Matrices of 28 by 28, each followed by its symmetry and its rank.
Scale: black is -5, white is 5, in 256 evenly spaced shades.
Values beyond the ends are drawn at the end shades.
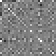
symmetric, rank five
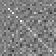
symmetric, rank five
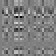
neither, rank two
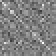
symmetric, rank five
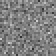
antisymmetric, full rank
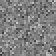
antisymmetric, full rank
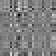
neither, rank two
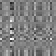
neither, rank two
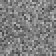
antisymmetric, full rank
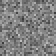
neither, full rank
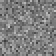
neither, full rank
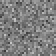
neither, full rank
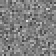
antisymmetric, full rank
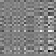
neither, rank two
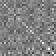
symmetric, rank five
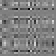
neither, rank two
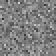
antisymmetric, full rank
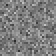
neither, full rank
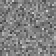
neither, full rank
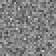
neither, full rank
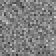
antisymmetric, full rank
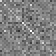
symmetric, rank five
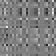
neither, rank two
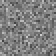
neither, full rank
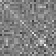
symmetric, rank five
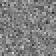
antisymmetric, full rank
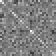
symmetric, rank five
